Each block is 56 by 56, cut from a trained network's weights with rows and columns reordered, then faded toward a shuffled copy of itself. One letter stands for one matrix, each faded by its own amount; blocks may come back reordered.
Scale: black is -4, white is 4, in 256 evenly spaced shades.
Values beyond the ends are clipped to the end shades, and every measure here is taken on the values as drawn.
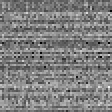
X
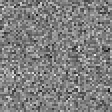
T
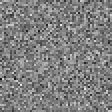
T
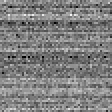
X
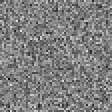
T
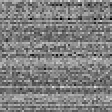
X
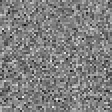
T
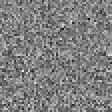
T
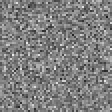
T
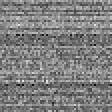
X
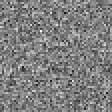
T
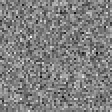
T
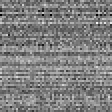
X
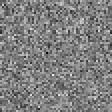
T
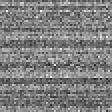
X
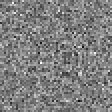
T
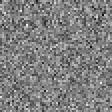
T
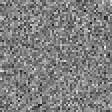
T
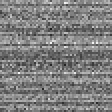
X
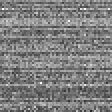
X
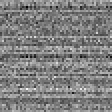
X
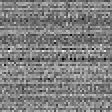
X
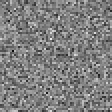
T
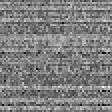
X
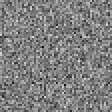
T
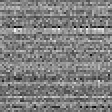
X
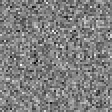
T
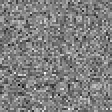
T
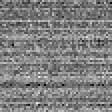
X
